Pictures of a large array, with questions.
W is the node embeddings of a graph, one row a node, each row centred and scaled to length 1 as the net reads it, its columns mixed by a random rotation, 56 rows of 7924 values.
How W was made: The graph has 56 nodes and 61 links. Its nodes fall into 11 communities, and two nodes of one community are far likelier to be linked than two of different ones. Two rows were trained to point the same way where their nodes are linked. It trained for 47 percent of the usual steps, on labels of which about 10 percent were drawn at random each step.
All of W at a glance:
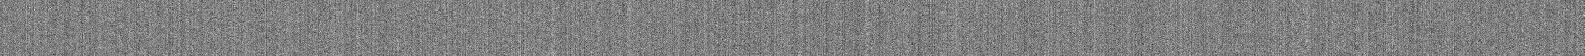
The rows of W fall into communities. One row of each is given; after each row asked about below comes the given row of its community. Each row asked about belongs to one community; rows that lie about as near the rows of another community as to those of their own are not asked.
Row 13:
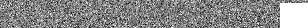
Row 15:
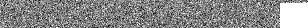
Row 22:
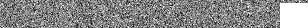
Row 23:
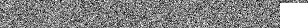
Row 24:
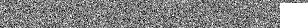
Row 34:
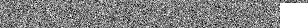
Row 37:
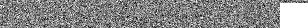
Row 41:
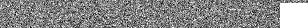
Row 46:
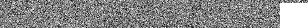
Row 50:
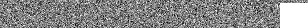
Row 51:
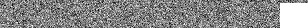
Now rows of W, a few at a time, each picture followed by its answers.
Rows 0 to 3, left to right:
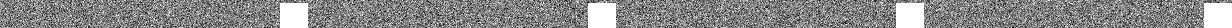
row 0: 24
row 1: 23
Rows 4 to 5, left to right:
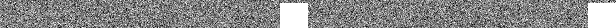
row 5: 15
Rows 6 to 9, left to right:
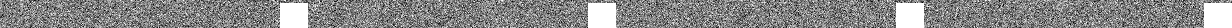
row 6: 41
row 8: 51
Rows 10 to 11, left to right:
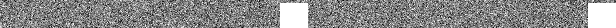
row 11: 41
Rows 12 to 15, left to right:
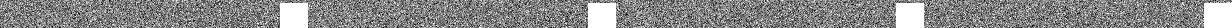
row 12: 13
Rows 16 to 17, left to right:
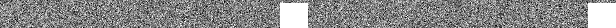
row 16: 46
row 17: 46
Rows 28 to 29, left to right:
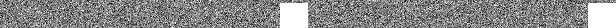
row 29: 50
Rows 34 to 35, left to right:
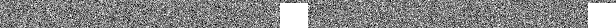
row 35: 37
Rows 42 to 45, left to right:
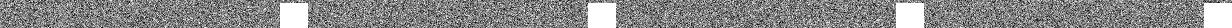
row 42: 22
